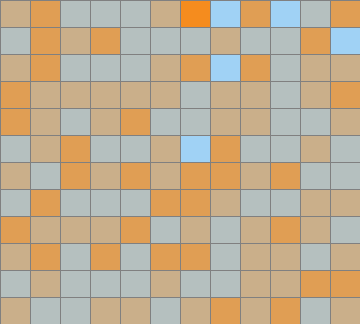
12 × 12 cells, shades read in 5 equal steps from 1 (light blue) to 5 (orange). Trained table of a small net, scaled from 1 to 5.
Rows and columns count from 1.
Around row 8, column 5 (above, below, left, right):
4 4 2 4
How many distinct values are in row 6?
4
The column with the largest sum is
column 2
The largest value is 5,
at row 1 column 7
